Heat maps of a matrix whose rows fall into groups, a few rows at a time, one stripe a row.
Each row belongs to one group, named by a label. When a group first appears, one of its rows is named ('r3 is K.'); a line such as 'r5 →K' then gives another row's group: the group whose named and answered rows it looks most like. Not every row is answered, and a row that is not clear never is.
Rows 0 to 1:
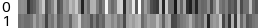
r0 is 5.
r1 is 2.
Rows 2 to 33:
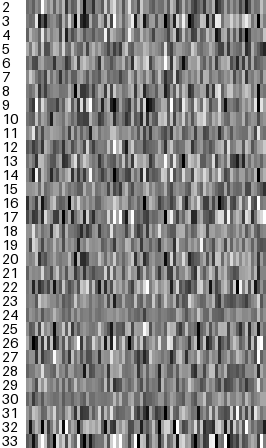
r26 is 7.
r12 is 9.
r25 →5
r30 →9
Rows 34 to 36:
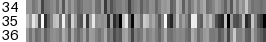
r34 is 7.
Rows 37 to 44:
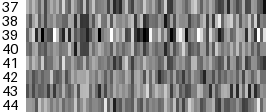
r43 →2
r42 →5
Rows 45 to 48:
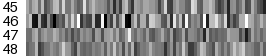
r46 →7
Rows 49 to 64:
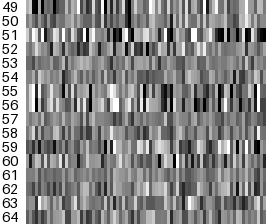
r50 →7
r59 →2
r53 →5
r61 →2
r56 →5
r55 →5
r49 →7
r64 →5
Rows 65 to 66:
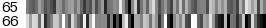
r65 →7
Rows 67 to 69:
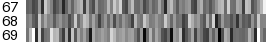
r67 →9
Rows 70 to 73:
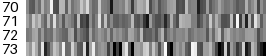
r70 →5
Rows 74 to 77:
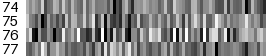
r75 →7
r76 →7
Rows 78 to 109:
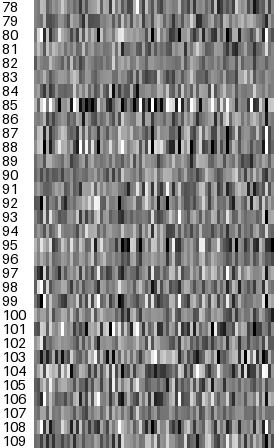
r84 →7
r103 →2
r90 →2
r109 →2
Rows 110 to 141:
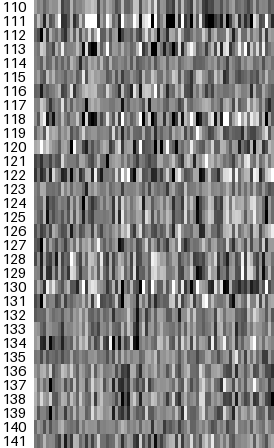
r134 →7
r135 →2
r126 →9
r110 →5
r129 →2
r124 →2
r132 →7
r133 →7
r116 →5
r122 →9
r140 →5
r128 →2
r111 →5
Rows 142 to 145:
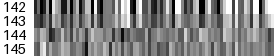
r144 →7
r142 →9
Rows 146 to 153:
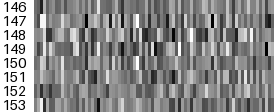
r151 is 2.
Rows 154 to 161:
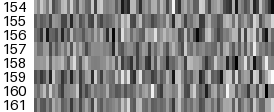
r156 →2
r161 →9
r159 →9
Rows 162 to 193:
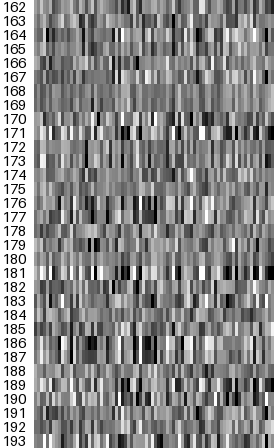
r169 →9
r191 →2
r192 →9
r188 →5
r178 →5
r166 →7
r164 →2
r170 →5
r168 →9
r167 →2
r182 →7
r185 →9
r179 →5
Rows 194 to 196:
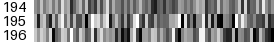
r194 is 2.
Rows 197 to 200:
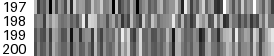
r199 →9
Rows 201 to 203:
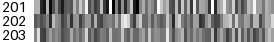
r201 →7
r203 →7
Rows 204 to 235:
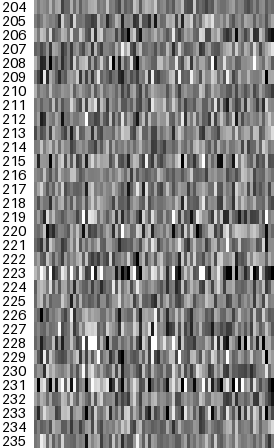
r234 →9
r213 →9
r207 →9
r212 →7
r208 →7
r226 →5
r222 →7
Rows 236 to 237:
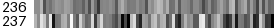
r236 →5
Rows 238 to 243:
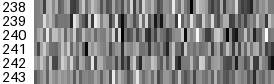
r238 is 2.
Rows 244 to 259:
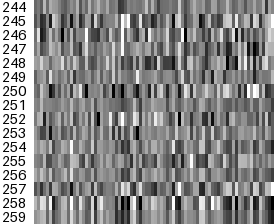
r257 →9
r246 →7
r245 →9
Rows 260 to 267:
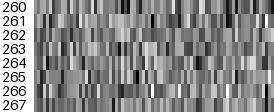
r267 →2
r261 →5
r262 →9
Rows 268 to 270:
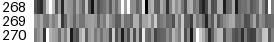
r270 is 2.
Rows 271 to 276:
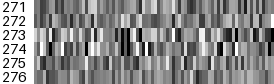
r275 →7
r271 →2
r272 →9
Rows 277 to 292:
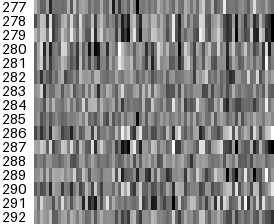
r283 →5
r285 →7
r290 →9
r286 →9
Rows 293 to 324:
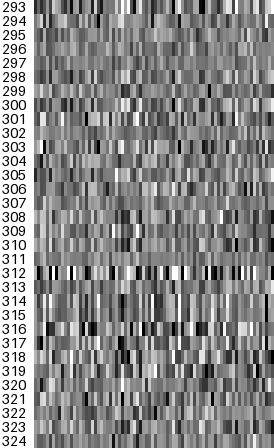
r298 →9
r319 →5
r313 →9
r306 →2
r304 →5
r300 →9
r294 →5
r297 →7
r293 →9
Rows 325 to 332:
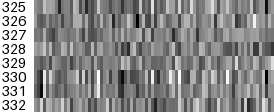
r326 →7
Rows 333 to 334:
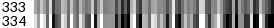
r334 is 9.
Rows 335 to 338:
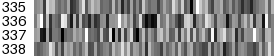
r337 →7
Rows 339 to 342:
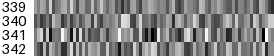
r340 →9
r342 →5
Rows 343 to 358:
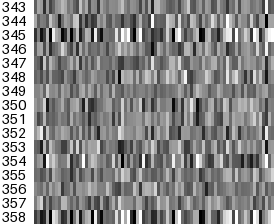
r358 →9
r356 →5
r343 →5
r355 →9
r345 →9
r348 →2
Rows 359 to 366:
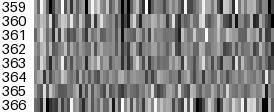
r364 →5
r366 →2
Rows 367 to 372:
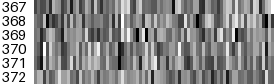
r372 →5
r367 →9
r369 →7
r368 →2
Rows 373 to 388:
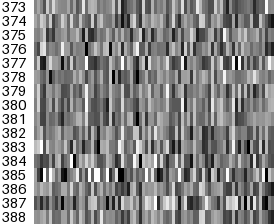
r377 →7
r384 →5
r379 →7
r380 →7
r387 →2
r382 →5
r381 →7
